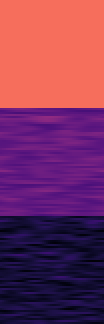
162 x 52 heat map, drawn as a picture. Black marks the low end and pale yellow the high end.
It is made of 3 by 1 panels. Panel 1,1: high, flat. Panel 2,1: low, streaked across, faint in contrast. Panel 3,1: very low, streaked across, faint in contrast.
